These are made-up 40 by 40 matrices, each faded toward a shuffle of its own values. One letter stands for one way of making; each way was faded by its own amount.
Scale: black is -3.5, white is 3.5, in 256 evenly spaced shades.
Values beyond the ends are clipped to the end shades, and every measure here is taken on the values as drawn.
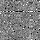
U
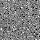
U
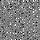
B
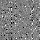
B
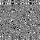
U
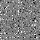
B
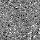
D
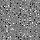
B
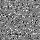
D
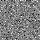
D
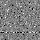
D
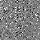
U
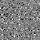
U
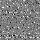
D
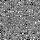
D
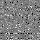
U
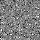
D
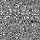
U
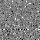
D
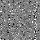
B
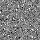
D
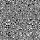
U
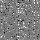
B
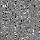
B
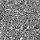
U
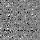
B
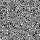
D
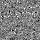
D
